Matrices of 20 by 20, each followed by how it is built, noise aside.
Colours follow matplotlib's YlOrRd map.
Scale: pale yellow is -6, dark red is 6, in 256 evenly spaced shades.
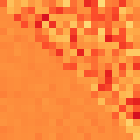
upper triangular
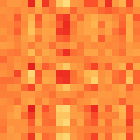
low rank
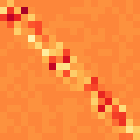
banded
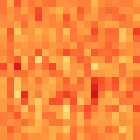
low rank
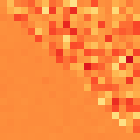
upper triangular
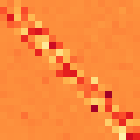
banded
